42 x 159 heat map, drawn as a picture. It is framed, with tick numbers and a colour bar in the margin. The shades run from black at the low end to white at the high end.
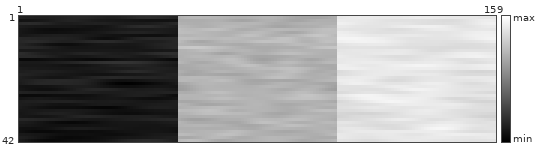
It is made of 1 by 3 panels. Panel 1,1: very low, streaked across, faint in contrast. Panel 1,2: high, streaked across, faint in contrast. Panel 1,3: very high, streaked across, faint in contrast.
